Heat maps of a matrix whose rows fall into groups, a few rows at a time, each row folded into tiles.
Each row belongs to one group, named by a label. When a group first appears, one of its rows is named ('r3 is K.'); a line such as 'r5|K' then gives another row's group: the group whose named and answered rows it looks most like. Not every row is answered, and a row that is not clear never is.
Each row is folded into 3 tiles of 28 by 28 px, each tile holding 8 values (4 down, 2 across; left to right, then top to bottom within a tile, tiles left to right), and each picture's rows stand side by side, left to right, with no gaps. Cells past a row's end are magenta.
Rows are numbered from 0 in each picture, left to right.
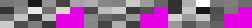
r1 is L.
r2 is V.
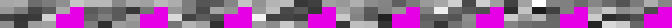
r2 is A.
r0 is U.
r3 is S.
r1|U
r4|A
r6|V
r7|A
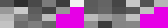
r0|S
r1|U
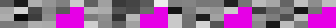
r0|S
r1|S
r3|U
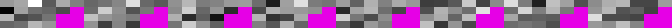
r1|L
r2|A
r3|L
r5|L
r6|A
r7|S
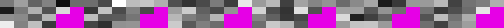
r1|V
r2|S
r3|A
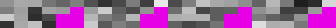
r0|A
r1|S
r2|V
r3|S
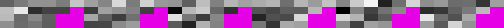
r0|S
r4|V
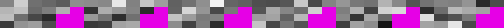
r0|A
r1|V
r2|L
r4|A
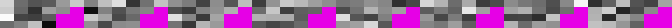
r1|V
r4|L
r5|A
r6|S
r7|S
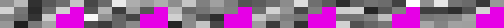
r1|V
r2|A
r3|L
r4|S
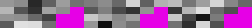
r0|A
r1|U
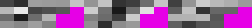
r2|V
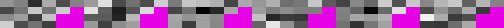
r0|L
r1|U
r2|U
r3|A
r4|U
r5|V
